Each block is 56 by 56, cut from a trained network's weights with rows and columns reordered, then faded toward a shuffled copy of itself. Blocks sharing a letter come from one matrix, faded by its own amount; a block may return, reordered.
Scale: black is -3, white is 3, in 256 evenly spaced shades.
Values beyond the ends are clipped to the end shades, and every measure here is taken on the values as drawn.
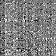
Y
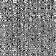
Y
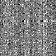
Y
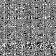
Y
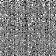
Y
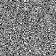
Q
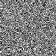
Q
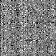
Y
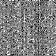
Y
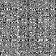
Y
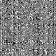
Y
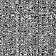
Y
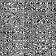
Y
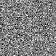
Q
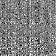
Y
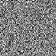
Q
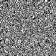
Q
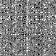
Y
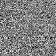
Q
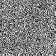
Q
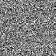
Q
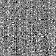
Y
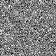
Q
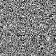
Q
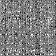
Y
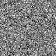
Q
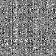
Y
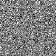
Q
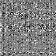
Y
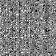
Y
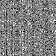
Y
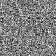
Q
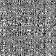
Y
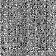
Y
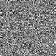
Q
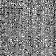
Y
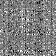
Y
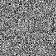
Q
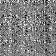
Y
